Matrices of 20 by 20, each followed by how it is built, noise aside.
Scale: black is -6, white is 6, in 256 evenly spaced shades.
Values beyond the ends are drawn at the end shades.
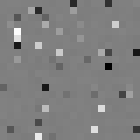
sparse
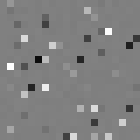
sparse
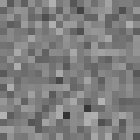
noise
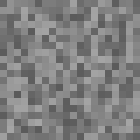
noise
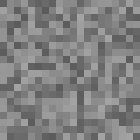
noise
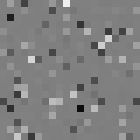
sparse
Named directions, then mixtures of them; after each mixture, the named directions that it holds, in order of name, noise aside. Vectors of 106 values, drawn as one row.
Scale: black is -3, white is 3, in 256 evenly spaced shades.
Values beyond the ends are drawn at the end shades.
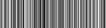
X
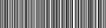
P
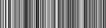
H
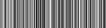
H, P, X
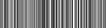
P, X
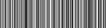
H, P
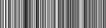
H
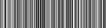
H, P, X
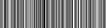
P, X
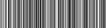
H, P, X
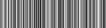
H, X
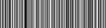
H, P, X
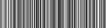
H, X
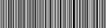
P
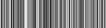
H, P, X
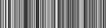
H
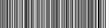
P, X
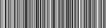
H, P, X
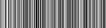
H, X
